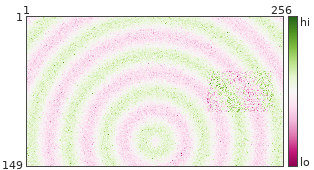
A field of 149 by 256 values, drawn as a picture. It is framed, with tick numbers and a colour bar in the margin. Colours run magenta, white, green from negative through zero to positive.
No single row or column stands out from its neighbours. The middle right is the roughest part. An odd patch, rougher than its surroundings, sits in the middle right. Rings spread out from the bottom middle. There is no overall slope.
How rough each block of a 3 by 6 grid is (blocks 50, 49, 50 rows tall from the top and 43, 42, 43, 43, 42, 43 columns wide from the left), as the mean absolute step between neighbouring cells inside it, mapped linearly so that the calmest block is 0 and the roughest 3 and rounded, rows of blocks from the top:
000000 / 000033 / 000000
